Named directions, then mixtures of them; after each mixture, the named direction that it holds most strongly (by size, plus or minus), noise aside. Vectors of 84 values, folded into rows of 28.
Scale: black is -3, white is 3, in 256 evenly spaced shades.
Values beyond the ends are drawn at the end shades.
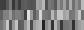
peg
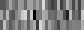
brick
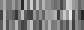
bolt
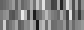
brick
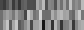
peg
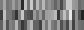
bolt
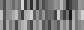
bolt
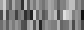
bolt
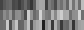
peg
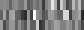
brick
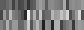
peg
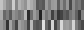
peg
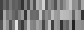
peg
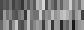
peg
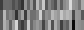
peg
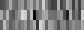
brick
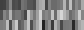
peg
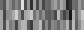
bolt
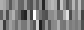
brick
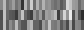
bolt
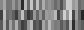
bolt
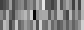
brick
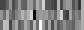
brick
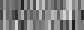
bolt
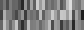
bolt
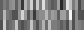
bolt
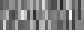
brick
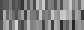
peg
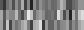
bolt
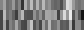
bolt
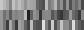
peg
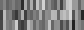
bolt
